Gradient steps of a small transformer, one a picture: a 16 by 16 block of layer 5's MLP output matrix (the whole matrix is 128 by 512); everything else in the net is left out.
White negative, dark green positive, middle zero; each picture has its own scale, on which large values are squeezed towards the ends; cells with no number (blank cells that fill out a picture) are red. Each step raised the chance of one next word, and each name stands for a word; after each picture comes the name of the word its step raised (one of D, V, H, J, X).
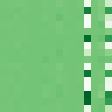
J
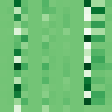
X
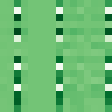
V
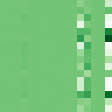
J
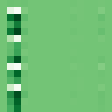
V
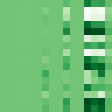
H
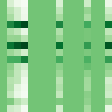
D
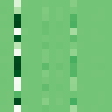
X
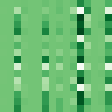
V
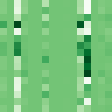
D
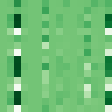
X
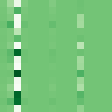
J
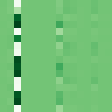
X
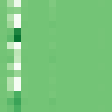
J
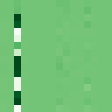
X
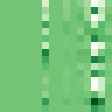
J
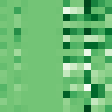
V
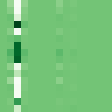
D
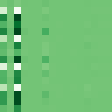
V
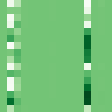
J
